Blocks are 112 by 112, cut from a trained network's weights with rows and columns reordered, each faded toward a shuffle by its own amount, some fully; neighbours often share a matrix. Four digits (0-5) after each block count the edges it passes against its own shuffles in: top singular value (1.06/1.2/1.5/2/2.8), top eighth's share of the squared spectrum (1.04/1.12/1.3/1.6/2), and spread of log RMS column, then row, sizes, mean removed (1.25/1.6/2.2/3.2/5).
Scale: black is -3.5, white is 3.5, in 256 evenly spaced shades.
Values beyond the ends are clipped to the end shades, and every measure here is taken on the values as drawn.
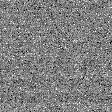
1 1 0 0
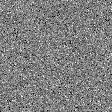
0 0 0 0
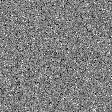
0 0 0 0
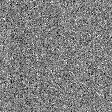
1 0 0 0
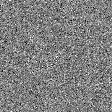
0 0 0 0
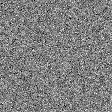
0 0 0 0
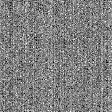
3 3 0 2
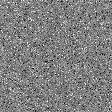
0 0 0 0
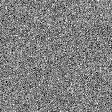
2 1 0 0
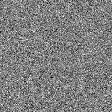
3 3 0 1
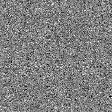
2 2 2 1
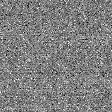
2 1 0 0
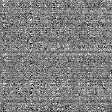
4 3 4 2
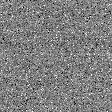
1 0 0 0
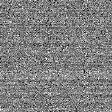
3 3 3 1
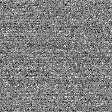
3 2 2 0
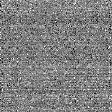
3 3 3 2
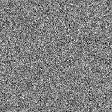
2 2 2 1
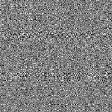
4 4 1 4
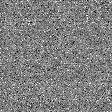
1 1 1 0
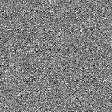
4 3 1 2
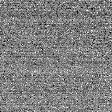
3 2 2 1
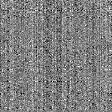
4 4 1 3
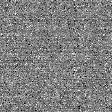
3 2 2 0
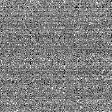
3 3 3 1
